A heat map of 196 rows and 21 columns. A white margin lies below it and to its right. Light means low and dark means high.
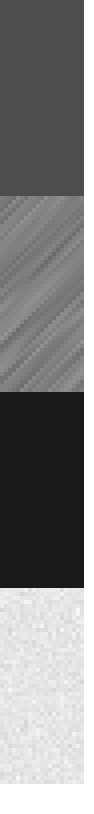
It is made of 4 by 1 panels. Panel 1,1: high, flat. Panel 2,1: middling, slanting up to the right, faint in contrast. Panel 3,1: very high, flat. Panel 4,1: very low, fine-grained, faint in contrast.
